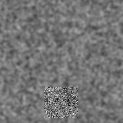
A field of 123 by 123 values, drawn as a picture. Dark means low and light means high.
Odd patch: rougher, in the bottom middle. Odd rows or columns: none. Grain: blotchy. Mirror symmetry: none.
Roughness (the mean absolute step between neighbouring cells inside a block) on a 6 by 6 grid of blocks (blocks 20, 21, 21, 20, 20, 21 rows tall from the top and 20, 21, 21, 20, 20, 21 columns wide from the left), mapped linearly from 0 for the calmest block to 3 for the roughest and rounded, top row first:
0 0 0 0 0 0 | 0 0 0 0 0 0 | 0 0 0 0 0 0 | 0 0 0 0 0 0 | 0 0 3 3 0 0 | 0 0 3 3 0 0
